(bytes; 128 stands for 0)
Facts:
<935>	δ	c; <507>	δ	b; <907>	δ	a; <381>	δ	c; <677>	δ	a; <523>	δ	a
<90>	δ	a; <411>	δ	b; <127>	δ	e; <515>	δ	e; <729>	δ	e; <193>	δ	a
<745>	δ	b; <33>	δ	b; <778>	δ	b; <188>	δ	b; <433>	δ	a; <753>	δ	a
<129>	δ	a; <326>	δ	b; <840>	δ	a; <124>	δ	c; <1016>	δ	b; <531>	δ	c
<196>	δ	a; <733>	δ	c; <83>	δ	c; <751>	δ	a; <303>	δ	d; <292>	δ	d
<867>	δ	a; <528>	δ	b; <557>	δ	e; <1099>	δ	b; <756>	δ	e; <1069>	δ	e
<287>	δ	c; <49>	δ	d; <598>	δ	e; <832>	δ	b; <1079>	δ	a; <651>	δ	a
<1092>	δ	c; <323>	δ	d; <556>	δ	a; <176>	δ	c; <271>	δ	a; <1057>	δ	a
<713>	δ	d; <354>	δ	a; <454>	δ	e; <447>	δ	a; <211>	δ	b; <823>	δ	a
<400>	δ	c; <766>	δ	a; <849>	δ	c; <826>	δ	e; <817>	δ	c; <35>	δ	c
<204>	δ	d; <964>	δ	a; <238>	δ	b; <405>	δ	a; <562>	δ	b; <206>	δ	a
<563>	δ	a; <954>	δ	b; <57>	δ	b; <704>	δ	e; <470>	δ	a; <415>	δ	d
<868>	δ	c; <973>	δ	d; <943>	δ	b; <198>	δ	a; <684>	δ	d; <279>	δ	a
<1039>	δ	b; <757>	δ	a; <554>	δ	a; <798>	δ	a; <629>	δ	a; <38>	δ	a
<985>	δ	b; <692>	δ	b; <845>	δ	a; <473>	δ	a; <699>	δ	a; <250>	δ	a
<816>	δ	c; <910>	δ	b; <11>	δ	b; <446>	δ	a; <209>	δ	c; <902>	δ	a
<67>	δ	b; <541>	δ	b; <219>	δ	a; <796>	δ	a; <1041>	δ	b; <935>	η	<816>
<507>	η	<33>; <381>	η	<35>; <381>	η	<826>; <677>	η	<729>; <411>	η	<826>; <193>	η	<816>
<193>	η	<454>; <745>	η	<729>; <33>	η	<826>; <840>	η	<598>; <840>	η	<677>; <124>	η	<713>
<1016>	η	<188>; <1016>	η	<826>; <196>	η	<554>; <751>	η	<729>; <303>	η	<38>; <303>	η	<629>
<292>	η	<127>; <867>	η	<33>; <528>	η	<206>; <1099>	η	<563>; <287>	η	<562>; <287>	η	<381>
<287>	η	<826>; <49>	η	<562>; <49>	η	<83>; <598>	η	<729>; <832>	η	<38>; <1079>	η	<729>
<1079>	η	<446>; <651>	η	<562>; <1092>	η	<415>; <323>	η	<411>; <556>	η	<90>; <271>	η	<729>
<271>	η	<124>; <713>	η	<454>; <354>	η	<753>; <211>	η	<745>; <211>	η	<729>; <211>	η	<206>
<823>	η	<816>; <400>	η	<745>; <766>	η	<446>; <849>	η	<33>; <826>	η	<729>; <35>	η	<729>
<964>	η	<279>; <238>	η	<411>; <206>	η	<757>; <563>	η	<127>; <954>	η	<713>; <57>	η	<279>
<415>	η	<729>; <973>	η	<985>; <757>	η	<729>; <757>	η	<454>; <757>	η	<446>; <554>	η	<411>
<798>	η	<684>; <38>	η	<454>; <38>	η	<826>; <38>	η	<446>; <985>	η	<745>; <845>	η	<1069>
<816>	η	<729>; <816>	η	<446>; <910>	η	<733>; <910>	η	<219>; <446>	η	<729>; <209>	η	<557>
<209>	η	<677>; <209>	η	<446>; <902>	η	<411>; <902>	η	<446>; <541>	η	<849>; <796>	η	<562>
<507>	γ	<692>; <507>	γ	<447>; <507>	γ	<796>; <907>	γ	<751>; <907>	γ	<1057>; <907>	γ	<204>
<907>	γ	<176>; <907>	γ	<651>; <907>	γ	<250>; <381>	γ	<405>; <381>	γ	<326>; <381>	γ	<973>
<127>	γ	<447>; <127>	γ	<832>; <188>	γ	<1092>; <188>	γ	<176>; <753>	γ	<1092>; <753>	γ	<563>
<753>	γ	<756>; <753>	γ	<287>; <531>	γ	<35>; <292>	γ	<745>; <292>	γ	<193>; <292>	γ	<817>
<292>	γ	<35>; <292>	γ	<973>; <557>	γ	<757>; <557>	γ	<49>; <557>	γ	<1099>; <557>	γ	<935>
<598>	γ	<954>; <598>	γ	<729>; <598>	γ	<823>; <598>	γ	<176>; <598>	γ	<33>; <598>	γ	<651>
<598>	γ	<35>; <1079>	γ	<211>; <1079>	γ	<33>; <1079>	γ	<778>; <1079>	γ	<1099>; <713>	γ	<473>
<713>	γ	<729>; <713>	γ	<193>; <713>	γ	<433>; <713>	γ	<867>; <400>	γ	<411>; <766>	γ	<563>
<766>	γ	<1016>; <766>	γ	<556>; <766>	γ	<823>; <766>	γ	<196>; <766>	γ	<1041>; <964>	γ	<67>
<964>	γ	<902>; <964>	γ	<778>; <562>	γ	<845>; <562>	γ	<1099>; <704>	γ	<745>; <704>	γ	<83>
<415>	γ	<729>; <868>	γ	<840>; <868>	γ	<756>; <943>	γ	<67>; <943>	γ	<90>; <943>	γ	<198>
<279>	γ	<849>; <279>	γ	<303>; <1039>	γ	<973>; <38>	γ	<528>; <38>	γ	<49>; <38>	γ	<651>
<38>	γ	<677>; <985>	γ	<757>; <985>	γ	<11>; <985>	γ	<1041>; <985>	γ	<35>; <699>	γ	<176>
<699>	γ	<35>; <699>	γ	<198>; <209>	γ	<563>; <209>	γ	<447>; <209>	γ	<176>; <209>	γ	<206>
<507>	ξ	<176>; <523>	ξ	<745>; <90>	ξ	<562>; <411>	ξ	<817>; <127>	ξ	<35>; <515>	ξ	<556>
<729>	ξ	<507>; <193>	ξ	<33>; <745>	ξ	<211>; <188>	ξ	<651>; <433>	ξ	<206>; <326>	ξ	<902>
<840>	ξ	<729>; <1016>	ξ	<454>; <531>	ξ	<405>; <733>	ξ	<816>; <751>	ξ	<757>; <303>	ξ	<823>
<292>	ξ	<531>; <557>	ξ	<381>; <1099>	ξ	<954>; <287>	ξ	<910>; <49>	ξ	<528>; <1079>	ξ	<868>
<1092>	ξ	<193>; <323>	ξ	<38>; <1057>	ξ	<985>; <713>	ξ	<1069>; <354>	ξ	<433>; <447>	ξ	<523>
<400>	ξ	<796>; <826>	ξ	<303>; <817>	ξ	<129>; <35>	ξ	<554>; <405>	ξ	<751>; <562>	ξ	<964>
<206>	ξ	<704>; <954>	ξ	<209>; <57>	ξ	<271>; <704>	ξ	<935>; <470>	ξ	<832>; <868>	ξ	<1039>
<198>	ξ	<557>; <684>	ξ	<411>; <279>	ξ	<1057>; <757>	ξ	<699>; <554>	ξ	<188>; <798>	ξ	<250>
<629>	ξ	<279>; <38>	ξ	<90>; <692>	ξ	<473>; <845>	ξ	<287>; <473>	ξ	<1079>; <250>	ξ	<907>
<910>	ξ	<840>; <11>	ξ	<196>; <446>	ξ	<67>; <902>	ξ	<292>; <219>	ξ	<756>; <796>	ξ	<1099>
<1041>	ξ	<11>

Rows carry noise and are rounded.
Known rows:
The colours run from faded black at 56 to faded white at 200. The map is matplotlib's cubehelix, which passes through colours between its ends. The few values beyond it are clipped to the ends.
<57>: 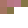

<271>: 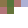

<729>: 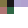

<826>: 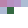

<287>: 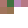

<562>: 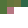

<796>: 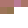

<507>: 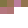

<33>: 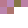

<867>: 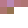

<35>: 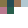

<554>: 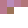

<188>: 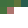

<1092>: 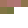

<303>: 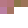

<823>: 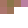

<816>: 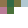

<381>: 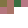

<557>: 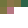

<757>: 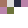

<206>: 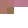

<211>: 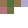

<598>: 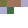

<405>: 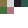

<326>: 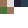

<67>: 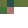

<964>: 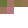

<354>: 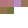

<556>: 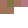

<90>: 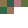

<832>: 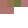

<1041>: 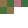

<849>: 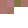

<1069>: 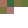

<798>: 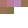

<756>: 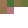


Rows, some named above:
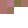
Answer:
<849>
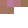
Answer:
<563>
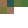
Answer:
<204>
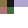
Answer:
<729>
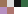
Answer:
<292>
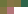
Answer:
<557>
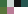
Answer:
<699>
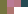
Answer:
<127>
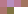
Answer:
<1016>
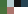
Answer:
<531>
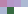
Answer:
<826>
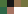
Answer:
<176>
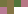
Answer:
<985>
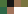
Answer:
<176>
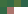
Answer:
<868>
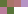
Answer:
<1079>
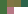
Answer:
<753>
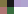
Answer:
<729>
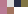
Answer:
<902>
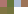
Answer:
<845>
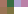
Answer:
<840>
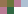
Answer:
<677>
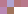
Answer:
<411>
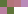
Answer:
<1079>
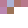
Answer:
<411>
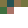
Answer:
<129>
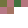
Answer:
<381>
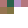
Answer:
<910>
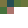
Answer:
<67>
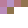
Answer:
<323>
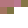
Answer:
<57>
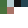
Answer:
<531>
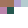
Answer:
<446>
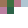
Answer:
<745>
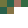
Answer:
<733>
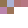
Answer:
<38>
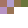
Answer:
<713>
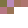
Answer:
<766>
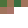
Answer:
<209>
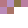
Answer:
<33>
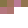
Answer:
<507>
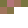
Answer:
<400>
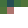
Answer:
<1039>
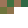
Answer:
<684>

